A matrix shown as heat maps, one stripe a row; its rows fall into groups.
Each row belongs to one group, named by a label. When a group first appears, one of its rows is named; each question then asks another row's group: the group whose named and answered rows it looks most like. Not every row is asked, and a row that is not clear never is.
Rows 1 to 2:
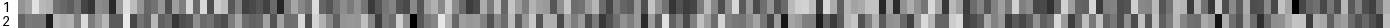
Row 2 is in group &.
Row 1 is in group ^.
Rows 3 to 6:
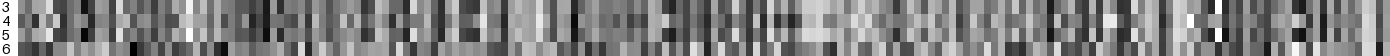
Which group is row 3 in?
^
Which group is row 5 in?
^
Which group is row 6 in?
&
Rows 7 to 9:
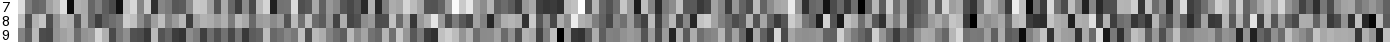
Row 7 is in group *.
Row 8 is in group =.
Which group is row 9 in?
&
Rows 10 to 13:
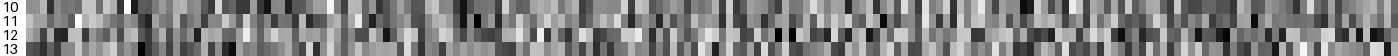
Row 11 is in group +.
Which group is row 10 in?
+
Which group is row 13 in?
&
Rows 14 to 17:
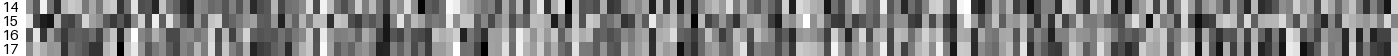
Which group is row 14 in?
&
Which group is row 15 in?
*
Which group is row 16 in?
^
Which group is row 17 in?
^
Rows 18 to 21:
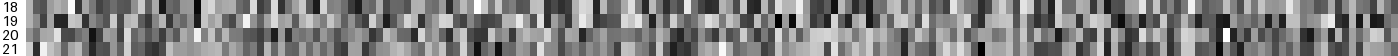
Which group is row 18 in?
*
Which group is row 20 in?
^
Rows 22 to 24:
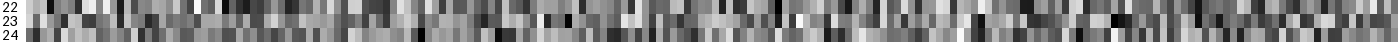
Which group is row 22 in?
+
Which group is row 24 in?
&
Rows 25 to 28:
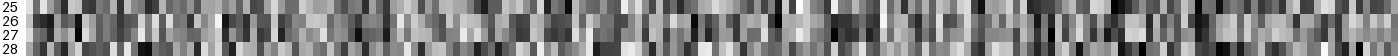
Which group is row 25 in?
=
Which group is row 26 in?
*
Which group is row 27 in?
*
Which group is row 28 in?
=
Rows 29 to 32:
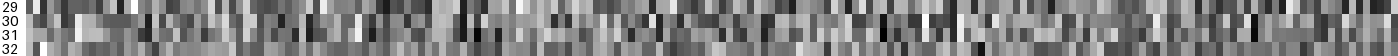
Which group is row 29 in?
^
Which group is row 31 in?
+
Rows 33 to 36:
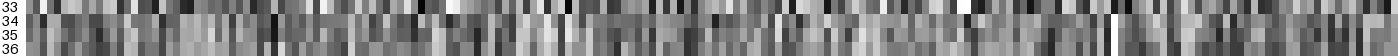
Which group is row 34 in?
^
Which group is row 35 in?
^
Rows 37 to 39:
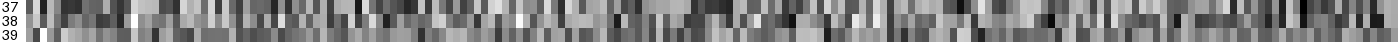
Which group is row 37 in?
^
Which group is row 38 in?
=
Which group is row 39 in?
&
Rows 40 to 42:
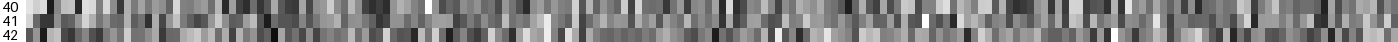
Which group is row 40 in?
+
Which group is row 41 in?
+
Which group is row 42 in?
^
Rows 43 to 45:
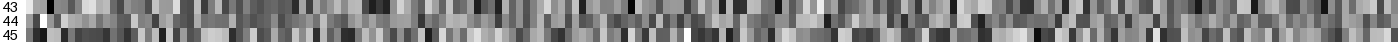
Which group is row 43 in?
+
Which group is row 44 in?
&
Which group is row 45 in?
*
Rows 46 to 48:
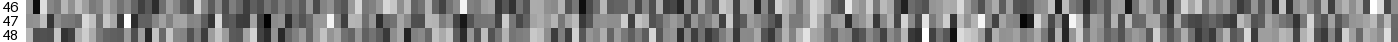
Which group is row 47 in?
+
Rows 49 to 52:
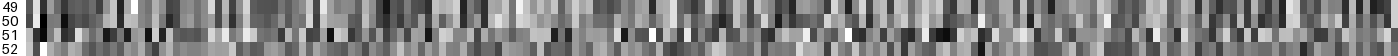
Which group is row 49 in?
^
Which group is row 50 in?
^
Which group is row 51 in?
*
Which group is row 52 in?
=
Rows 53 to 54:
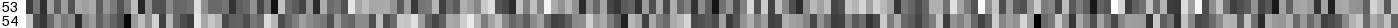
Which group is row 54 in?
*
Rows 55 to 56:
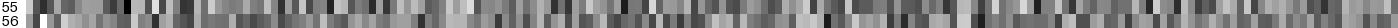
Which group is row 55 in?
*
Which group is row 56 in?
&
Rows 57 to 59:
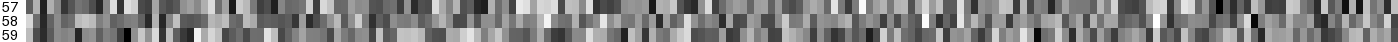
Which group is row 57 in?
^
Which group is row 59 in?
*
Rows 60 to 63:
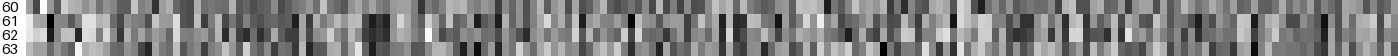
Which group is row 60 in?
&
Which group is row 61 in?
+
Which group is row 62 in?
+
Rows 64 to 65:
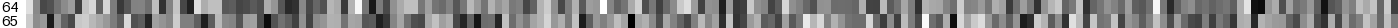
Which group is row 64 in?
+
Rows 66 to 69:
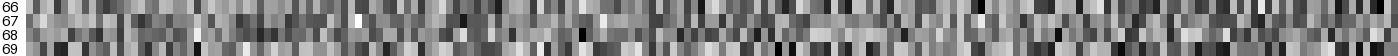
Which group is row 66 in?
=
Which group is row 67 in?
+
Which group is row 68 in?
^
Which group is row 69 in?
=
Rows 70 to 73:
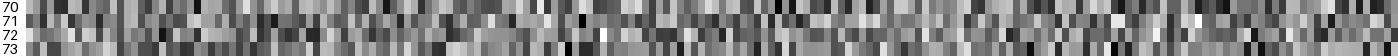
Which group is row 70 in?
=
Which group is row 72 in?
+
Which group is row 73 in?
&
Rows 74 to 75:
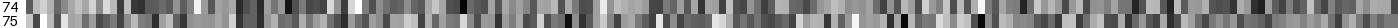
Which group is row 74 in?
+
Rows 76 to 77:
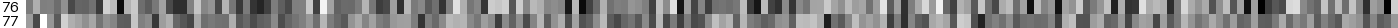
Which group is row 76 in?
^
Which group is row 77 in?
&
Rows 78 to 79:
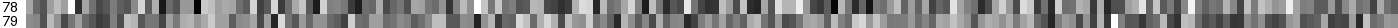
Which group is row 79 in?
=
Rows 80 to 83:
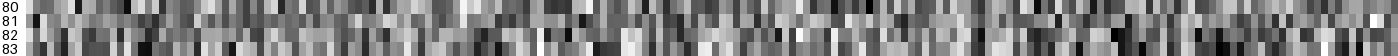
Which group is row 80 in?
*
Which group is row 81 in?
&
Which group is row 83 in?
=
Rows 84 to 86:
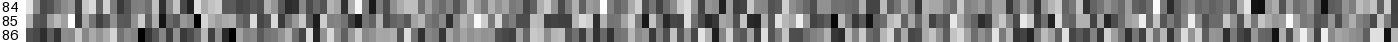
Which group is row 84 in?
+
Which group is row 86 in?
&
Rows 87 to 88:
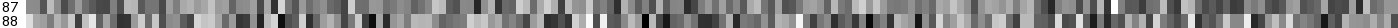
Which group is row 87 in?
=
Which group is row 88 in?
*
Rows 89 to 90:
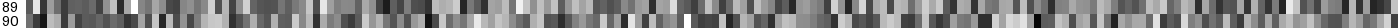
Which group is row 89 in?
^
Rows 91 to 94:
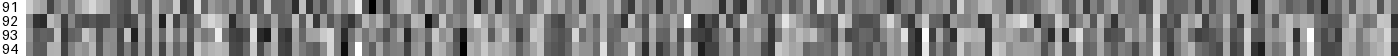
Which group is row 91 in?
+
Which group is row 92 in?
*
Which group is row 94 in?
*
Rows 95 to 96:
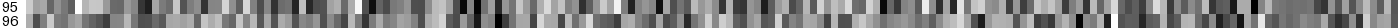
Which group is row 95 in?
+
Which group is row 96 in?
=
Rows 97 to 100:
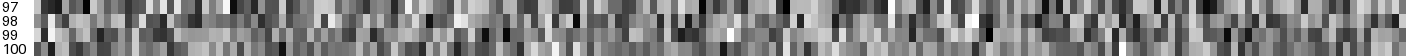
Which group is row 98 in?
&
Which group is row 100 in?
^
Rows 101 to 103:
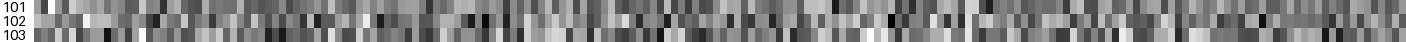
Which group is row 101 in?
&
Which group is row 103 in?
^
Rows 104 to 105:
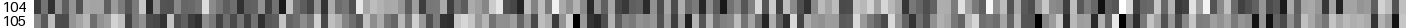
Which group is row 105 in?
&
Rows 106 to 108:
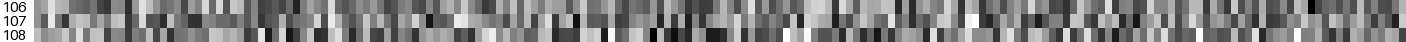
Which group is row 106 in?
^
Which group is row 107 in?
&
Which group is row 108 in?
*
